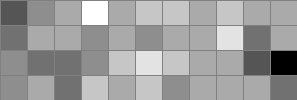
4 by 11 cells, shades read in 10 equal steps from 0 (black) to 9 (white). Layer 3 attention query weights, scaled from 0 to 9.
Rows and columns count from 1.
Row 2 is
4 6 6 5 6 5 6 6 8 4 6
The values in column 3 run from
4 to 6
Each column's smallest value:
3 4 4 5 6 5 5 6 6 3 0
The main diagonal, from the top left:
3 6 4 7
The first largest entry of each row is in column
4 9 6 4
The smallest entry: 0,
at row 3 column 11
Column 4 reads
9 5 5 7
